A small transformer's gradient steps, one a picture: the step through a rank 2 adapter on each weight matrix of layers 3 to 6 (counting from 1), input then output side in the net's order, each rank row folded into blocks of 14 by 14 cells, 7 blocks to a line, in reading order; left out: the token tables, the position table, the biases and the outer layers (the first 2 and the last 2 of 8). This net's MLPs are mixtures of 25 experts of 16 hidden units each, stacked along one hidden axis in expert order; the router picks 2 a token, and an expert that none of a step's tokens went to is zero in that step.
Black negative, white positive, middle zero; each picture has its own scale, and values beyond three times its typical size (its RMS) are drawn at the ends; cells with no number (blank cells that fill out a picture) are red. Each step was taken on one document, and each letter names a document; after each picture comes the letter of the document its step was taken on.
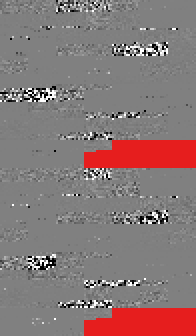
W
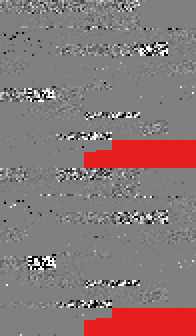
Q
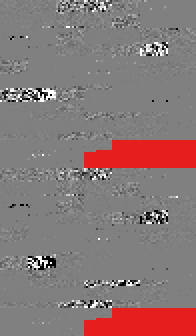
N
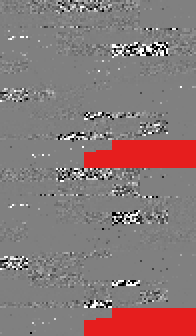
N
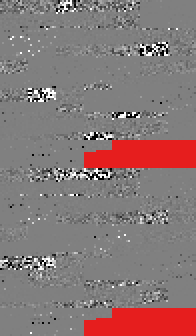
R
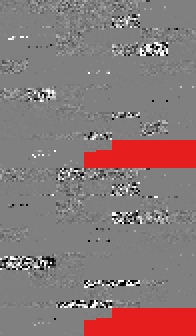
N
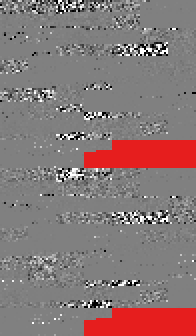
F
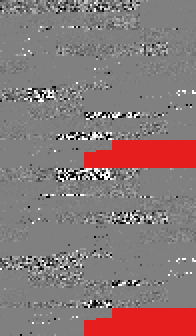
R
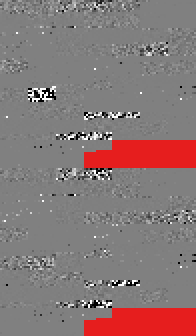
F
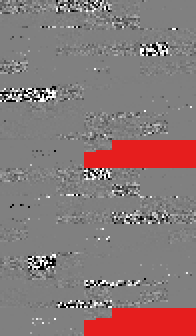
W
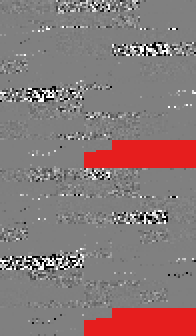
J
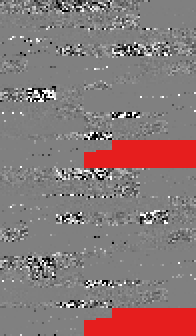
R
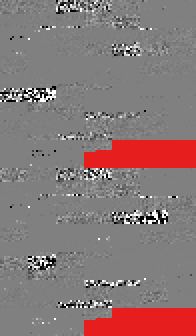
W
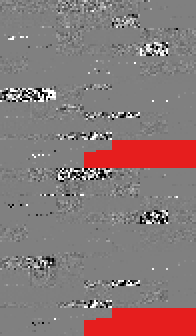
N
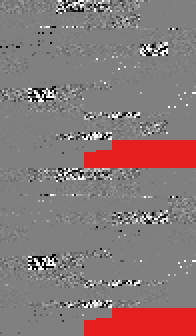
F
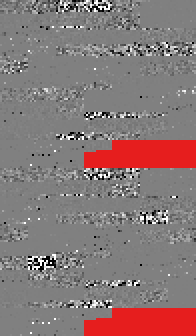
R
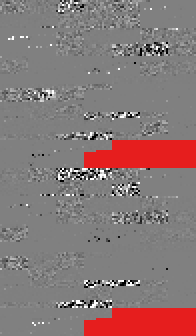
N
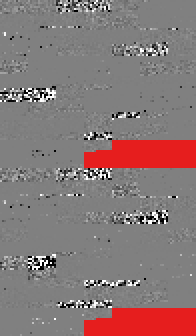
W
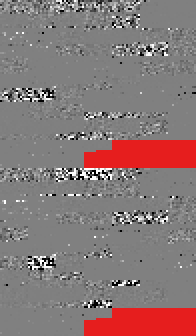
F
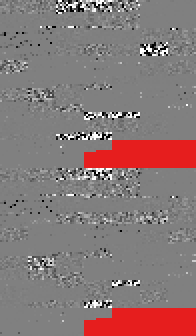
F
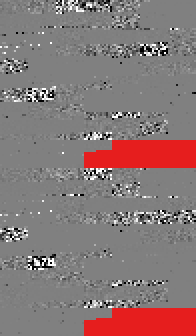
F
